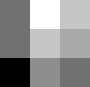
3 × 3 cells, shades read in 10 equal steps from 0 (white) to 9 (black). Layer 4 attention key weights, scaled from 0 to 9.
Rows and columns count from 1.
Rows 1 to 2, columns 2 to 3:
0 2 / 2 3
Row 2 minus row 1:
0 2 1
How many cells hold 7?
0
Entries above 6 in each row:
0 0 1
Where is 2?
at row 1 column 3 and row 2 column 2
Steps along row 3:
down up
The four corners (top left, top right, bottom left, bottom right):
5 2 9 5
